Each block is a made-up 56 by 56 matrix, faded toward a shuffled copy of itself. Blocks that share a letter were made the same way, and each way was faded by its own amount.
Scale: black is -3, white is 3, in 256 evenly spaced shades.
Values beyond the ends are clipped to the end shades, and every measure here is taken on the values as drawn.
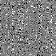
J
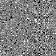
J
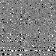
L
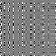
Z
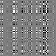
Z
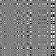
Z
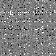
L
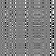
Z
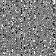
J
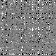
L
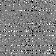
L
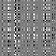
Z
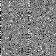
J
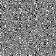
J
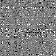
L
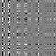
Z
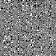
J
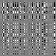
Z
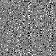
J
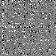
L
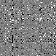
L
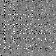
L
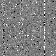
J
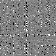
L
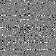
L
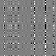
Z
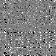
L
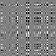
Z
